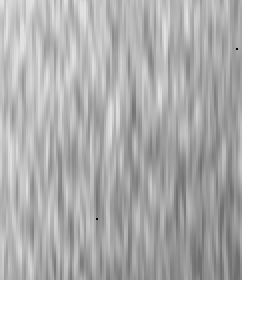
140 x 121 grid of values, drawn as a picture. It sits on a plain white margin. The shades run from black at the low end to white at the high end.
Lone odd cells: 2, each lower than its neighbours. Slope: up to the top left. Ninth with the highest average: top left. Mirror symmetry: none.
